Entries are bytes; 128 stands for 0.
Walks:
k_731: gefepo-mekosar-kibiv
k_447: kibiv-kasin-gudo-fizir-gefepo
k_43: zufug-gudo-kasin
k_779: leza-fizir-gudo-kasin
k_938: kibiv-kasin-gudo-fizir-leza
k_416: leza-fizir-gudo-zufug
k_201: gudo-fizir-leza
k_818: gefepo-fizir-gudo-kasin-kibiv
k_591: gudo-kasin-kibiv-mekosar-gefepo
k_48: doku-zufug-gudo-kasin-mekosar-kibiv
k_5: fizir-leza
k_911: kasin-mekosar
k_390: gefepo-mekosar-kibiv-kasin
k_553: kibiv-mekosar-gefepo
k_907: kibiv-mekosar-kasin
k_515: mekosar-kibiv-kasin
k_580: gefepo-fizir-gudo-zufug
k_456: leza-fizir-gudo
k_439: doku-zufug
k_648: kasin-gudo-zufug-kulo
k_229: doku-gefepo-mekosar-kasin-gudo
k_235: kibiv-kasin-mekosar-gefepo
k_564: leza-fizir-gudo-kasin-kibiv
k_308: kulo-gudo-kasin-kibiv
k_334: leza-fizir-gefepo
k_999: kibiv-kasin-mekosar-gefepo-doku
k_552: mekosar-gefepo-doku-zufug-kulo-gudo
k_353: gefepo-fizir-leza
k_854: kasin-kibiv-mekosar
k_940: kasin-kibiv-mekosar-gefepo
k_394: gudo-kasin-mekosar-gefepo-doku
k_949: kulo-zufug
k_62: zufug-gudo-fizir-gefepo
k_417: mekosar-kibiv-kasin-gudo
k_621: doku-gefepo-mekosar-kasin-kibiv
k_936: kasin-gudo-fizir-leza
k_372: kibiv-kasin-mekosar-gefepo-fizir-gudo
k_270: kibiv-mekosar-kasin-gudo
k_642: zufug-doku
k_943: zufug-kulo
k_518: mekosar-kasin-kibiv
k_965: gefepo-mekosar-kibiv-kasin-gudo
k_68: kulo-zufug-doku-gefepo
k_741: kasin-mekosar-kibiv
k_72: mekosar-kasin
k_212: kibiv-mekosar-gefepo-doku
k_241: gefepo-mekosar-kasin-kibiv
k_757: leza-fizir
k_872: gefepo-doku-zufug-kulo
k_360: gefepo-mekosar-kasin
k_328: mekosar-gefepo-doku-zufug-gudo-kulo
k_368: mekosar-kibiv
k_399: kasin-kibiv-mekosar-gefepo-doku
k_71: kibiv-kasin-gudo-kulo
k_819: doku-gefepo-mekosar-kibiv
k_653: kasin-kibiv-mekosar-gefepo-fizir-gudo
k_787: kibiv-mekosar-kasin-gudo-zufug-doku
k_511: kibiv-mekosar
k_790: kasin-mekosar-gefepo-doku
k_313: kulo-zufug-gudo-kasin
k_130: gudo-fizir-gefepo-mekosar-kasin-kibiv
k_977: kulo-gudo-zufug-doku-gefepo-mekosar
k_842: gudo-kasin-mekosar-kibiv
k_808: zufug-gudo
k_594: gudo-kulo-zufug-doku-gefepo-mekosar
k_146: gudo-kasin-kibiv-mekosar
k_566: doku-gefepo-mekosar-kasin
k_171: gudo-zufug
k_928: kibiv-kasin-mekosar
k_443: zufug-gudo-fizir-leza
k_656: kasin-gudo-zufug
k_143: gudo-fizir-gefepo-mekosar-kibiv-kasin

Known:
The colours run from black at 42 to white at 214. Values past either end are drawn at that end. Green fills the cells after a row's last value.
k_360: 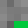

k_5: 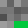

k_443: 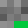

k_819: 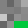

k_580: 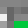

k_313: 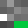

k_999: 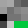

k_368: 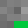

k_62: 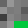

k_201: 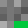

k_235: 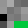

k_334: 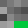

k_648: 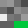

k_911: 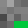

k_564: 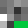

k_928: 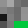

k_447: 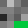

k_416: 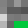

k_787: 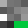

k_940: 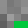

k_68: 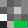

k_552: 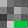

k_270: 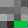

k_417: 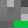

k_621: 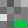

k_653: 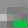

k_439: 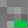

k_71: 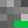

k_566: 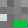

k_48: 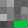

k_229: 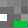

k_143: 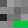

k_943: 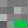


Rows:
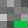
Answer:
k_656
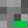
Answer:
k_936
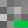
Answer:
k_642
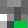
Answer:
k_779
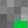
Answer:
k_515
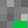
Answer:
k_965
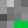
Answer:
k_372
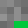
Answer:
k_808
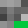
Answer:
k_938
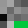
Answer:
k_790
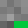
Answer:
k_854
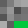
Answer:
k_130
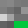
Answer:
k_591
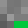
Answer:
k_511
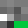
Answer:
k_146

